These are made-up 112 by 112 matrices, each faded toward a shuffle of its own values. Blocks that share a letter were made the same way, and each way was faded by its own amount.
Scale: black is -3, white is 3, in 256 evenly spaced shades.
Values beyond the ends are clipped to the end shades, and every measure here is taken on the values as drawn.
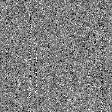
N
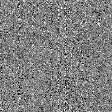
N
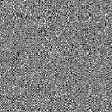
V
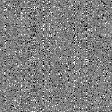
V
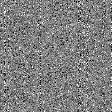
N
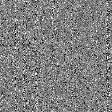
N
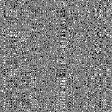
V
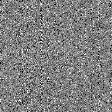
N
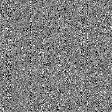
N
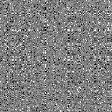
V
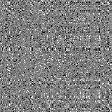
V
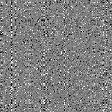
V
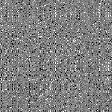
V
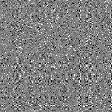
V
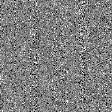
N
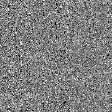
N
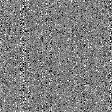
N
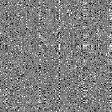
V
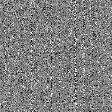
N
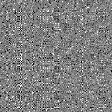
V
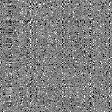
V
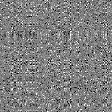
V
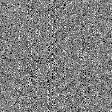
N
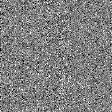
N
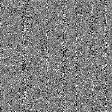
N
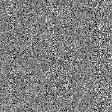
N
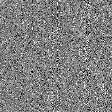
N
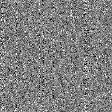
N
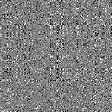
V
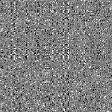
V
